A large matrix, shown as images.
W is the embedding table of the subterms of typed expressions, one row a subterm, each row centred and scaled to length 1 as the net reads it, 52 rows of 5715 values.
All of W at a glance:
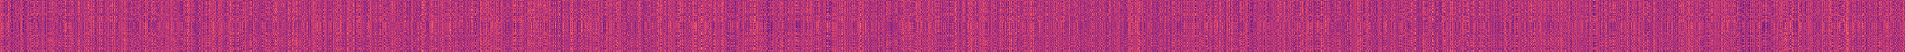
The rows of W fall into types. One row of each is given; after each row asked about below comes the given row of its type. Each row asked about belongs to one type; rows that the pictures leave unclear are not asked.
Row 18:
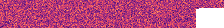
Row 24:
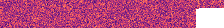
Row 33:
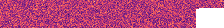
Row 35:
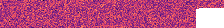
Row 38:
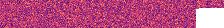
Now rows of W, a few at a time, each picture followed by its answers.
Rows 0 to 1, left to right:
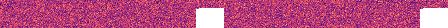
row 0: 24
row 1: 35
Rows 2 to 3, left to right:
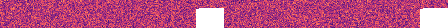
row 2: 18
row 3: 38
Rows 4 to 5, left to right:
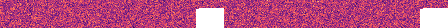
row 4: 24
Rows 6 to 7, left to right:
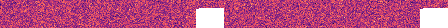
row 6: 24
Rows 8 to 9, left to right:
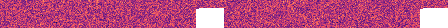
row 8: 18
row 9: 35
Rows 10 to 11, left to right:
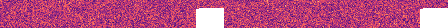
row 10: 35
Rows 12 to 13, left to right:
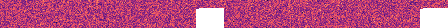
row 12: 18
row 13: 35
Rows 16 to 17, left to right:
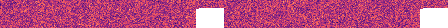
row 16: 24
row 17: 35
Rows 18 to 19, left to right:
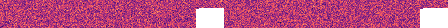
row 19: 18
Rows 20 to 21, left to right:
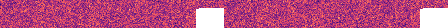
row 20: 24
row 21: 24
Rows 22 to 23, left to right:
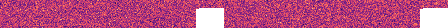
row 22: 33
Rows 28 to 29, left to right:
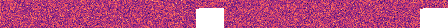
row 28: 33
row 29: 24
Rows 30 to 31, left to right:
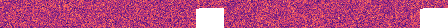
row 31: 24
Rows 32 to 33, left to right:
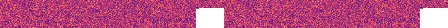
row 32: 33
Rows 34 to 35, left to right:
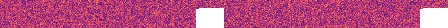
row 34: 18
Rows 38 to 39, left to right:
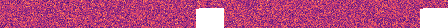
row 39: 33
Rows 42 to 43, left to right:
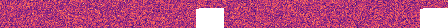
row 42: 38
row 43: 35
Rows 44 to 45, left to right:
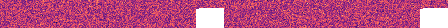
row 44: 18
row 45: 38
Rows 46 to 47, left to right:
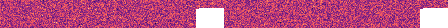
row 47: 18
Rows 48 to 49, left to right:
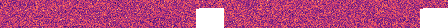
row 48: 33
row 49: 33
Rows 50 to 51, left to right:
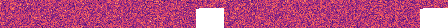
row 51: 18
